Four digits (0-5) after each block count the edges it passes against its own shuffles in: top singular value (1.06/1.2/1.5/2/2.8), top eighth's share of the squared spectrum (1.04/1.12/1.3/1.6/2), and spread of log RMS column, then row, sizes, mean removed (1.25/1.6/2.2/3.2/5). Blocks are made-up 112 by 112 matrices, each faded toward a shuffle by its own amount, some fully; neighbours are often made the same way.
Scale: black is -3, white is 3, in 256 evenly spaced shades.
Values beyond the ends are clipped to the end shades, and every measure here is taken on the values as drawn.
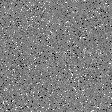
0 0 0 0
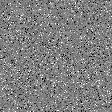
2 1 0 0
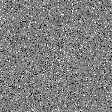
0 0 0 0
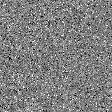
0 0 1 0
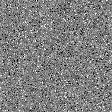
0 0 0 0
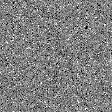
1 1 2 0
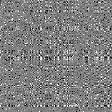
5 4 3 3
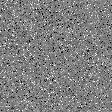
0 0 0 0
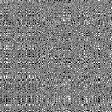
5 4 3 3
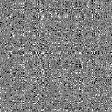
5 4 3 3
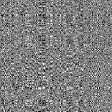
5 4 3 3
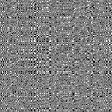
5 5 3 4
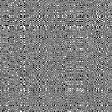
5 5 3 4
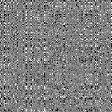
5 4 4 3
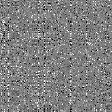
4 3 3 2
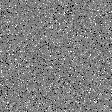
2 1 0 0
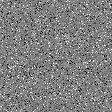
0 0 0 0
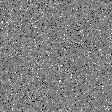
2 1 0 0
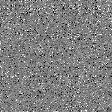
3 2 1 2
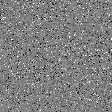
2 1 0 0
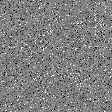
3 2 1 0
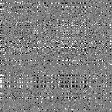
5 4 3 4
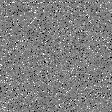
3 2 0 1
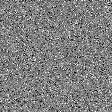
0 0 0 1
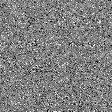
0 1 0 2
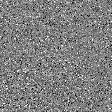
0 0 0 2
